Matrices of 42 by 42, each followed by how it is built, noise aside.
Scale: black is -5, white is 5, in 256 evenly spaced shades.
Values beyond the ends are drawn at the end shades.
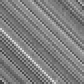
Toeplitz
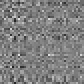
low rank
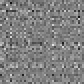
low rank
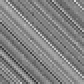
Toeplitz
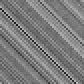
Toeplitz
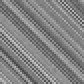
Toeplitz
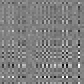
low rank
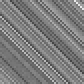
Toeplitz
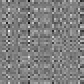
low rank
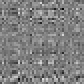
low rank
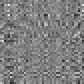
low rank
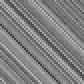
Toeplitz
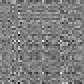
low rank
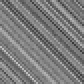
Toeplitz
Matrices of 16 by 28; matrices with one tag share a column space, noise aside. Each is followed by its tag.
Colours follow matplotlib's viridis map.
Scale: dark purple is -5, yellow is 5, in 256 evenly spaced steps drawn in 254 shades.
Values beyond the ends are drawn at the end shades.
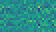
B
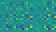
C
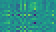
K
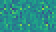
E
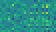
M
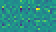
B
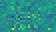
C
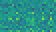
M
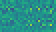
B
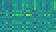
K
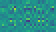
B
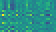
K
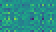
M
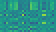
K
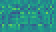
E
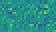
E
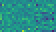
M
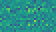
B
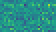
M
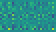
C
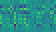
E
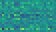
C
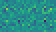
B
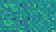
M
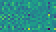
C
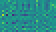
K
